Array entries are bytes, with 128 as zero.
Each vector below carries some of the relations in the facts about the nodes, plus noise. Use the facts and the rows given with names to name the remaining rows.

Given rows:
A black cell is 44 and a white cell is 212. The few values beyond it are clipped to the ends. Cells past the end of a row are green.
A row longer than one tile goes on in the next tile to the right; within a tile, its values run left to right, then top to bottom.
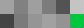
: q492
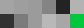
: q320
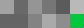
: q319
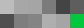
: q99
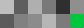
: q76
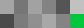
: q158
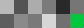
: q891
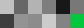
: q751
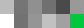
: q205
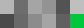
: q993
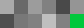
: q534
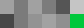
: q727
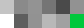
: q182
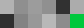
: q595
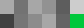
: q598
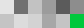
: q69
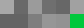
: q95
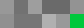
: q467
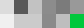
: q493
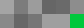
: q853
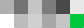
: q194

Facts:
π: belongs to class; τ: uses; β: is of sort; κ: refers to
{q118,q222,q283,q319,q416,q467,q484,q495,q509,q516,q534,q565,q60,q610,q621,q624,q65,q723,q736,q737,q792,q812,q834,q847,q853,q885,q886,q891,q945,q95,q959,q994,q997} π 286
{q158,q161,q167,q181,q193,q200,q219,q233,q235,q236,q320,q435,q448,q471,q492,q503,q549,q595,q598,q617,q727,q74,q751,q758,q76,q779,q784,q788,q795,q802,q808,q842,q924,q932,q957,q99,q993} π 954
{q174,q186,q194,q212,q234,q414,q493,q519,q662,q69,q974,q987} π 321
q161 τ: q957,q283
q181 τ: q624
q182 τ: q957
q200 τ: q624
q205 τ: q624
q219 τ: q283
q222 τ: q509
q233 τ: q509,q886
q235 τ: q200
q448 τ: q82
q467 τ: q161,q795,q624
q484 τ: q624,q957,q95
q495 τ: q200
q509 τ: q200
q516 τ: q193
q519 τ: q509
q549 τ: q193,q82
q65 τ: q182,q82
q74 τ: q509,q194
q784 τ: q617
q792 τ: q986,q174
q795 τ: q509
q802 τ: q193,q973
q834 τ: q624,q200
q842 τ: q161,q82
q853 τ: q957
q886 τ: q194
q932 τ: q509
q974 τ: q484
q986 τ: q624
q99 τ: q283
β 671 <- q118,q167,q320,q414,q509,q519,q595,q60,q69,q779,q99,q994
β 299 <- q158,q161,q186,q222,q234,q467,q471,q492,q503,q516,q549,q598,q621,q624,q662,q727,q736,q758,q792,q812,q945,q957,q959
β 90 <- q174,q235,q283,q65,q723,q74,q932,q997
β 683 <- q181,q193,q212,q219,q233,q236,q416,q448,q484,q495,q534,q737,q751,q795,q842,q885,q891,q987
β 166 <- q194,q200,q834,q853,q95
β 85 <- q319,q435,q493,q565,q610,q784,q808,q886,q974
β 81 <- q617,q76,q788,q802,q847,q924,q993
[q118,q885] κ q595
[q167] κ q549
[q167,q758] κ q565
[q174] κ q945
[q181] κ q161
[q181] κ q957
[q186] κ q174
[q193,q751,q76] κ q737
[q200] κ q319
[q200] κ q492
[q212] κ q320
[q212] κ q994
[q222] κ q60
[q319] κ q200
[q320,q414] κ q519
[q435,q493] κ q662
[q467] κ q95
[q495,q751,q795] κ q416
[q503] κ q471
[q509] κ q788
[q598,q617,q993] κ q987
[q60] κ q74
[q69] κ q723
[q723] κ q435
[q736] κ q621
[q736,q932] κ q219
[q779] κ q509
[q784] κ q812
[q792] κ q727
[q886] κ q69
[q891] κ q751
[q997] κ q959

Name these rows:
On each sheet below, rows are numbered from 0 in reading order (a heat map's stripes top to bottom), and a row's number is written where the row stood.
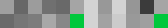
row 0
q624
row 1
q174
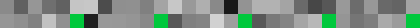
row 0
q222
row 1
q435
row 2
q193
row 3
q219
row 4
q834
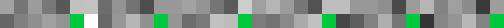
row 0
q200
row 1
q986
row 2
q516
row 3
q549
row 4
q283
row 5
q236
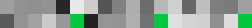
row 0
q74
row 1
q723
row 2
q662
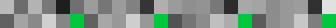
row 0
q795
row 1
q233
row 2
q994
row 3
q932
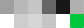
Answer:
q519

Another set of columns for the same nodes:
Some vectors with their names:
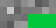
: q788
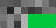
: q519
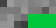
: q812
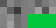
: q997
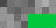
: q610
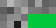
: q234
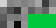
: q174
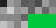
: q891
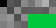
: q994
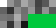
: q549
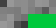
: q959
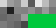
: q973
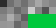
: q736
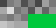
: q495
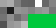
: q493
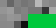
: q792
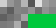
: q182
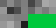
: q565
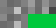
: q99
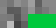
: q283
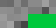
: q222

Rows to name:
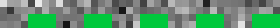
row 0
q82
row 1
q802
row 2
q414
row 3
q193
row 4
q784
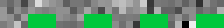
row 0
q886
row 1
q853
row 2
q957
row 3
q212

